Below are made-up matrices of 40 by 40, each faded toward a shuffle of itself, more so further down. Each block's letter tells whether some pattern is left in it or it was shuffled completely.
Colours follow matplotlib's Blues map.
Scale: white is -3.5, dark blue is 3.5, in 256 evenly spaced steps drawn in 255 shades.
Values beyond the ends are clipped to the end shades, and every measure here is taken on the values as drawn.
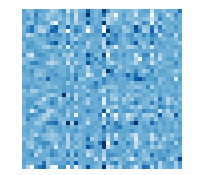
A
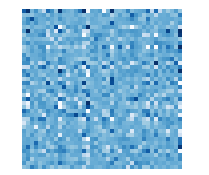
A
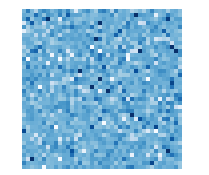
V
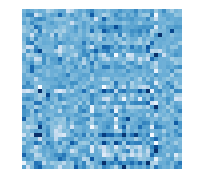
A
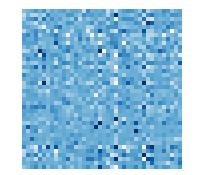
A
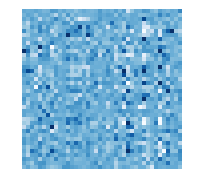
A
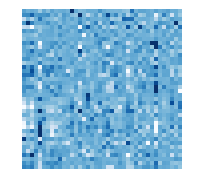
A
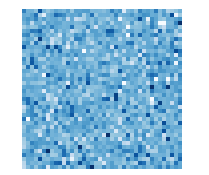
V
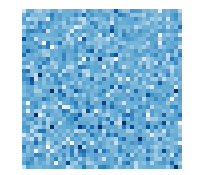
V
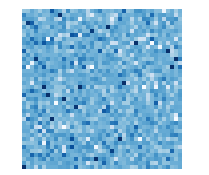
V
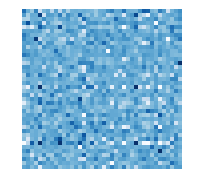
A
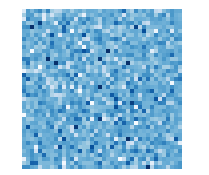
V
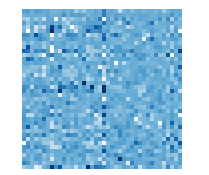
A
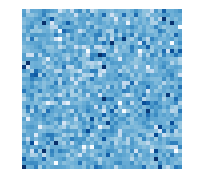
V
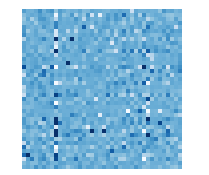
A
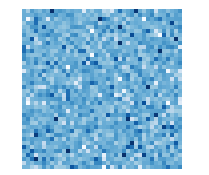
V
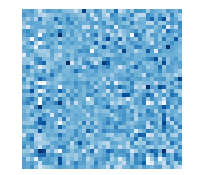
A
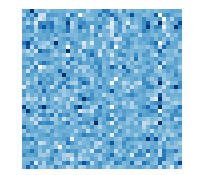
A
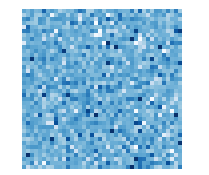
V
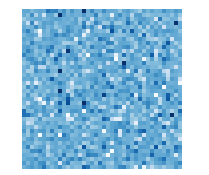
V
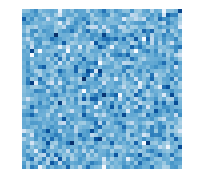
V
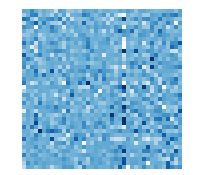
A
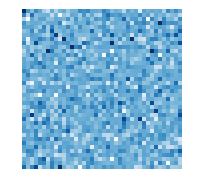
V
